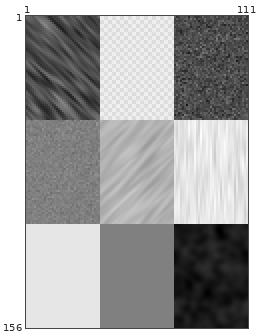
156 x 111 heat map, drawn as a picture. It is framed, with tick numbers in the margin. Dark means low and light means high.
The table splits into 3 rows of 3 panels. Panel 1,1: low, slanting down to the right. Panel 1,2: very high, checkered, faint in contrast. Panel 1,3: low, fine-grained. Panel 2,1: middling, fine-grained, faint in contrast. Panel 2,2: high, slanting up to the right, faint in contrast. Panel 2,3: very high, streaked downward, faint in contrast. Panel 3,1: very high, flat. Panel 3,2: middling, flat. Panel 3,3: very low, blotchy, faint in contrast.
